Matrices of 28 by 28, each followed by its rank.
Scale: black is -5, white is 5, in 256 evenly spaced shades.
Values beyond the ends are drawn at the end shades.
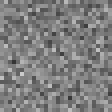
full rank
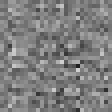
five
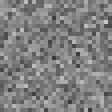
full rank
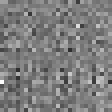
five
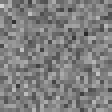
full rank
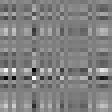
one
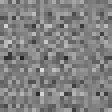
five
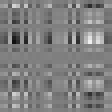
one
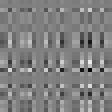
one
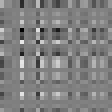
one
